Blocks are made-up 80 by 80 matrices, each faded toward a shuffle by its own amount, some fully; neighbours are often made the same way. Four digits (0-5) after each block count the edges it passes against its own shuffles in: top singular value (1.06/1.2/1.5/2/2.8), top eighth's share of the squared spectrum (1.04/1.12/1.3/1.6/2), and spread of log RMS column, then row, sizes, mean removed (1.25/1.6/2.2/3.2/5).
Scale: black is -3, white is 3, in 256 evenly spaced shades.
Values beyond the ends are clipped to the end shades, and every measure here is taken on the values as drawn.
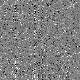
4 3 2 1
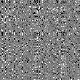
4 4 3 2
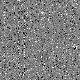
1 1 2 0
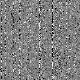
2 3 3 0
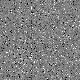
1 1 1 0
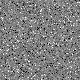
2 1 0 0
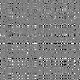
5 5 3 3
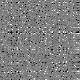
4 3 2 2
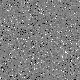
2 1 0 0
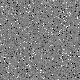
2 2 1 0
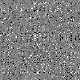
4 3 2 2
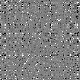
4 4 2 2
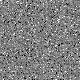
1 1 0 0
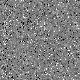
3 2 1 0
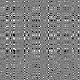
5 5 4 4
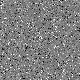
0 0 0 0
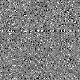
4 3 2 2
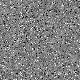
2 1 0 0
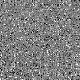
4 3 1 2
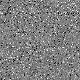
3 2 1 1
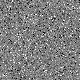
1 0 0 0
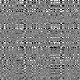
5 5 3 4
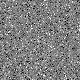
1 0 0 0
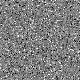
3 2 0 0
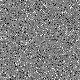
2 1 0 0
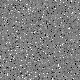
0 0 0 0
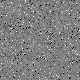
0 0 0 0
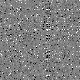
3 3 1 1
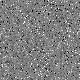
1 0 0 0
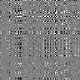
4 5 4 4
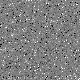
2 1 0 0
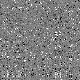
3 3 1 1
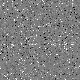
2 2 0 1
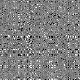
4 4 2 3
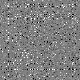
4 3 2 2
